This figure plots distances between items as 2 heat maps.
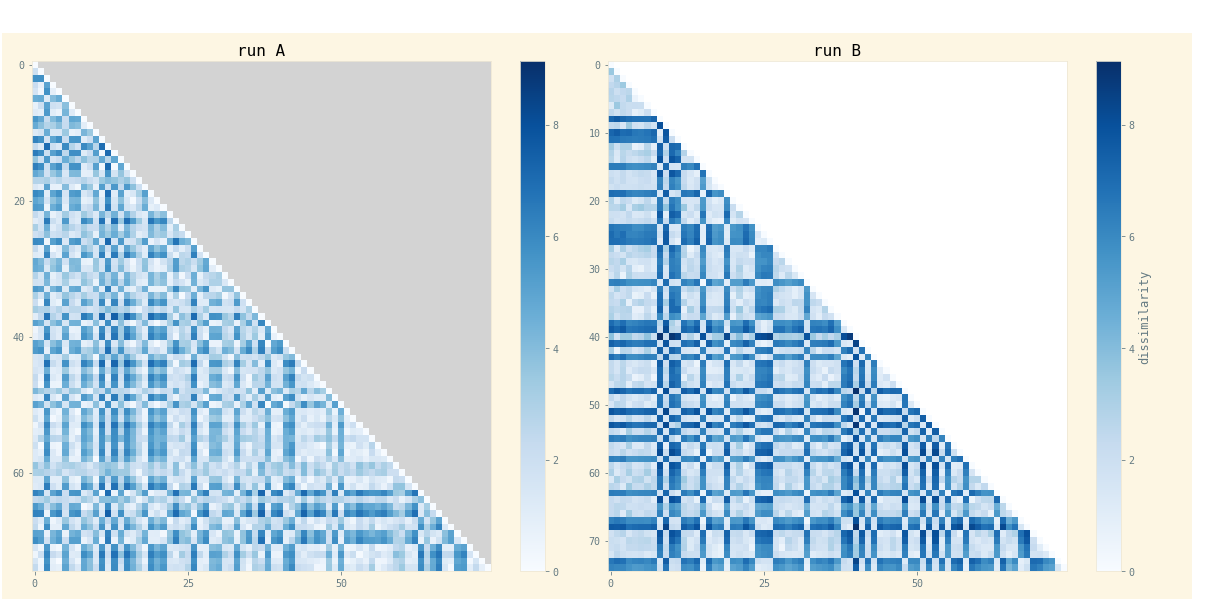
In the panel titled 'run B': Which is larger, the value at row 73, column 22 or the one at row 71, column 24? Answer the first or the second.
the first
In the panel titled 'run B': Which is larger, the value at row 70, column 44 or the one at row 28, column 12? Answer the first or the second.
the second
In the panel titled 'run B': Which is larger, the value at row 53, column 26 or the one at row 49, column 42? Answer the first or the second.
the first
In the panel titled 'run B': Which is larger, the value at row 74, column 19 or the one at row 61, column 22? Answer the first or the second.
the second
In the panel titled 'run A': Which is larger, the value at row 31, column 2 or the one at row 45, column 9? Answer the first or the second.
the first
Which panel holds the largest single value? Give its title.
run B
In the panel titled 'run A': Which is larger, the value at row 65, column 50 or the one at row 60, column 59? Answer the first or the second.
the second
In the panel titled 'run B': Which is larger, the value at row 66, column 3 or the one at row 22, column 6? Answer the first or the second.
the first
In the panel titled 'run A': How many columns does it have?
75
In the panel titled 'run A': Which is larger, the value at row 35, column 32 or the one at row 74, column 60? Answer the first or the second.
the second
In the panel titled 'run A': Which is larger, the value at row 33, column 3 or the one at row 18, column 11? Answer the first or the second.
the second
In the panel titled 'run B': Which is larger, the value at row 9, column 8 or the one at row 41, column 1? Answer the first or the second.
the first
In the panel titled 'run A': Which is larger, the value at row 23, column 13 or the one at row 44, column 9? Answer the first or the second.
the first
